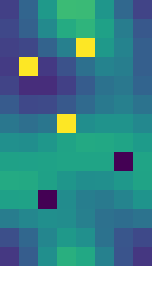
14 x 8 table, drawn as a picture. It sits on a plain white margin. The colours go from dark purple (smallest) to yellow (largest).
Overall the values sit about 40% of the way up the scale. The bottom middle is the smoothest part. No overall slope runs across the table. Five lone cells stand out: three far higher and two far lower than their neighbours.
